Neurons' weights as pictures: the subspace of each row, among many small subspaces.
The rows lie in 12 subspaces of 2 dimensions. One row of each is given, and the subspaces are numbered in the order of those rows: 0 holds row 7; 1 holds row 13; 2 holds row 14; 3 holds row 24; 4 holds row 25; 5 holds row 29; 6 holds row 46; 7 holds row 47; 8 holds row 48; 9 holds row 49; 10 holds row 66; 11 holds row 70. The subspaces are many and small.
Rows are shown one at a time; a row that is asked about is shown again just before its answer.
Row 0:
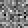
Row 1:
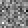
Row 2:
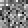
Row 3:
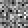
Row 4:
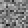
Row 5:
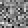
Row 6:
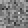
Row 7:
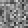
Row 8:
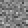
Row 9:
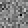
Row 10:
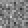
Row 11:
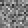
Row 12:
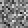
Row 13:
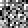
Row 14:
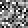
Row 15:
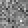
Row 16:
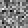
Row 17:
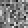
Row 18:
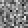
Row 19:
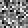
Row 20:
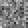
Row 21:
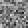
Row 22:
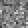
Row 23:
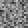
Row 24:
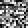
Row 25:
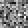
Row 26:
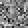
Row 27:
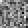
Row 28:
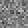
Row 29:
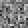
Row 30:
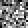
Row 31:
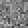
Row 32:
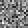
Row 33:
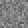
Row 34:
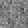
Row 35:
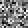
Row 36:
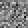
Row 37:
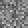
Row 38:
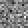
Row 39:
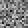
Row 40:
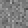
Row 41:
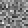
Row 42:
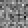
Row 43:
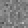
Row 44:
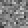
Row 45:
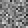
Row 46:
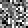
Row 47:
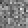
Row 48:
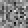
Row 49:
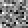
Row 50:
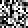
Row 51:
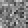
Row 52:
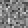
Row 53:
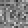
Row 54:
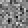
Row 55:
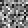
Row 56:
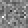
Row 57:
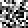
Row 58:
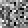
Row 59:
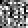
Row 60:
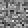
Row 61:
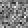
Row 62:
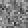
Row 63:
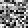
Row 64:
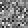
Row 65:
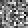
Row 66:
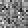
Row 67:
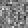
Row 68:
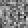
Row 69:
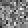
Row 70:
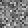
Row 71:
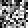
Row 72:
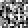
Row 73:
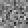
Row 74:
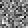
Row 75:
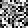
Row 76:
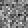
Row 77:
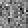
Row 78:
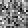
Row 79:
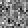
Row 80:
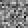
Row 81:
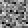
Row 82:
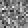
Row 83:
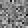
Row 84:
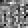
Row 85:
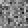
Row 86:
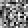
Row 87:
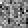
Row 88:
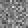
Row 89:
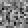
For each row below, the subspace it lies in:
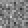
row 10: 11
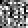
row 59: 7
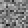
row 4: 3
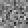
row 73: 8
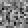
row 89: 8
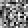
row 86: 4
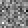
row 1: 4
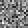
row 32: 10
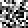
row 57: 9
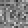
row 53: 0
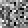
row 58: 11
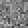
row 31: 5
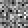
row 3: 5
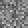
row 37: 11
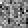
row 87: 7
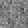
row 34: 7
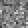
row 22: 9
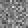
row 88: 6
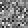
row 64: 2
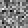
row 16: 8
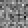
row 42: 5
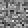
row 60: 3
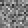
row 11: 1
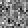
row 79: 4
